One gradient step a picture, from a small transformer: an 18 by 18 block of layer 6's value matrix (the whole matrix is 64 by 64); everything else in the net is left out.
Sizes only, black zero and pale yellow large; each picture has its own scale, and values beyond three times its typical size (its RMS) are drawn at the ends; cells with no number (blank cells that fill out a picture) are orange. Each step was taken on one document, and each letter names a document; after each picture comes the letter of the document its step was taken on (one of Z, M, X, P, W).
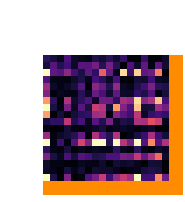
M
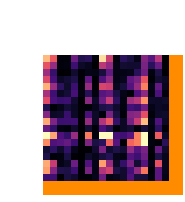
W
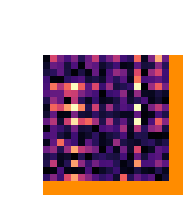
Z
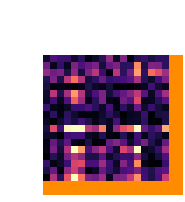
Z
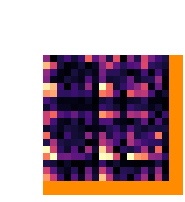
W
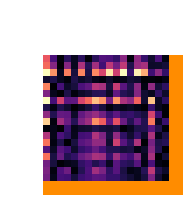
M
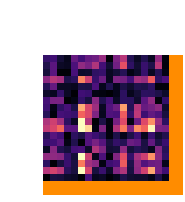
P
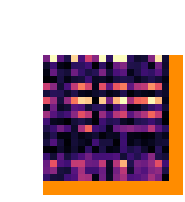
P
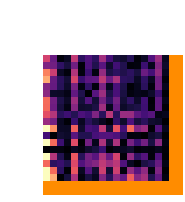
W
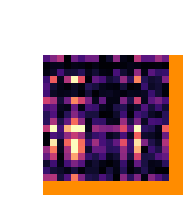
Z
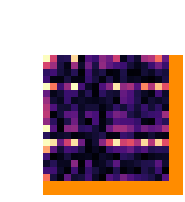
W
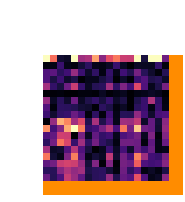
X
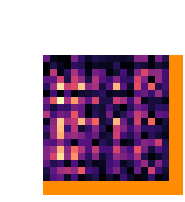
X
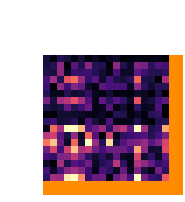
Z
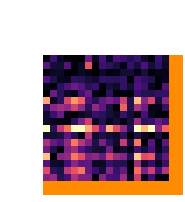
P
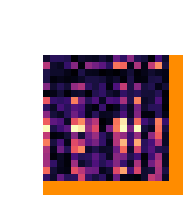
X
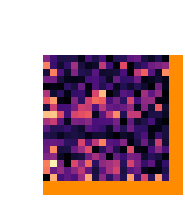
M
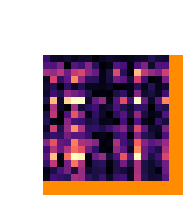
Z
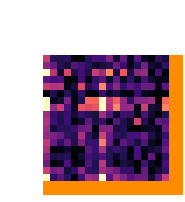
M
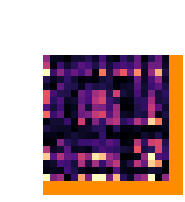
M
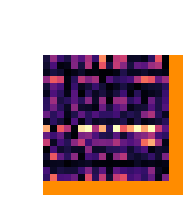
P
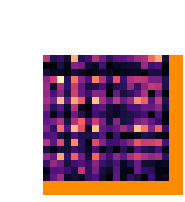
X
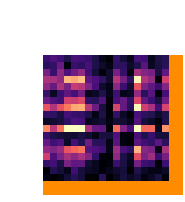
Z
